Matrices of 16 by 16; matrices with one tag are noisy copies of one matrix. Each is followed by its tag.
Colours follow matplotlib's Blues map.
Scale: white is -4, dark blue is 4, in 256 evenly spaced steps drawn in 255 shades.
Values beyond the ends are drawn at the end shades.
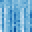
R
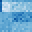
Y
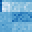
Y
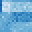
Y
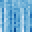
R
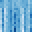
R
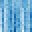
R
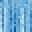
R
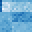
Y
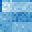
Y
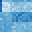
Y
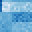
Y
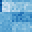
Y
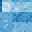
Y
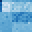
Y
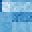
Y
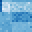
Y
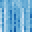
R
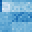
Y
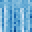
R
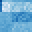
Y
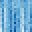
R
